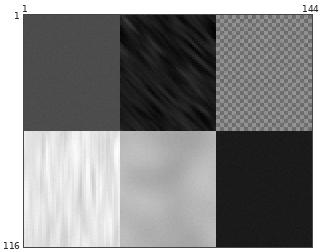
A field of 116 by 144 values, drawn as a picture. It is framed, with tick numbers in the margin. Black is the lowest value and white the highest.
The table splits into 2 rows of 3 panels. Panel 1,1: low, flat. Panel 1,2: very low, slanting down to the right, faint in contrast. Panel 1,3: middling, checkered. Panel 2,1: very high, streaked downward, faint in contrast. Panel 2,2: high, smooth, faint in contrast. Panel 2,3: very low, flat.
